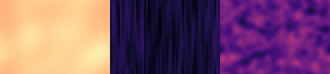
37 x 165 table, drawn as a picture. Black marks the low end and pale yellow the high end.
It is made of 1 by 3 panels. Panel 1,1: very high, smooth, faint in contrast. Panel 1,2: very low, streaked downward, faint in contrast. Panel 1,3: low, blotchy.
